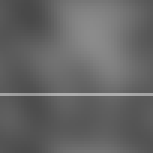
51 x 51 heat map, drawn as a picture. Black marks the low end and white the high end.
Histogram: skewed, a long tail of high values. Ninth with the highest average: top middle. Odd lines: row 32.
